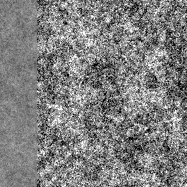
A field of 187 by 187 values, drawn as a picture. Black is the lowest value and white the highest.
There is no overall slope. The histogram is bell-shaped. A vertical seam about 20% of the way across splits the table, and the left part is calmer. Overall the values sit about 50% of the way up the scale. No regular stripes run through it.
